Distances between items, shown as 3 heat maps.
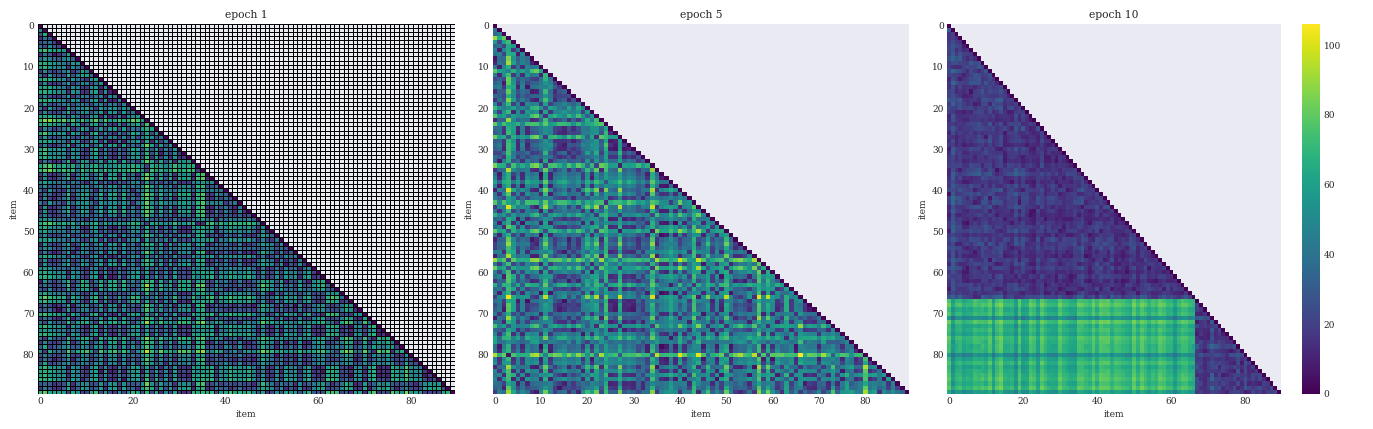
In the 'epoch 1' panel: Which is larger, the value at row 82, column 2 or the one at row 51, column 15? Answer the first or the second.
the second
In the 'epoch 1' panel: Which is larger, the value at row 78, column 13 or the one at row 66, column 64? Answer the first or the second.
the second
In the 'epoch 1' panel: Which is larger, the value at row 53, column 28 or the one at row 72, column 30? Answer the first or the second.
the second
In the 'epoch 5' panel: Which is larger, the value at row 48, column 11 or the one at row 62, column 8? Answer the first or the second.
the first
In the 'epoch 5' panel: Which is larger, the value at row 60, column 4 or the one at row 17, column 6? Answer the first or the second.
the second
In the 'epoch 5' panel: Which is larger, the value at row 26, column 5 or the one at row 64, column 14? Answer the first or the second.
the second
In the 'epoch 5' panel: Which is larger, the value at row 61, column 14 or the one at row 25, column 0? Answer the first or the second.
the second
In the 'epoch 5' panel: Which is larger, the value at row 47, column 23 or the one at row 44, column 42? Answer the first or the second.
the second
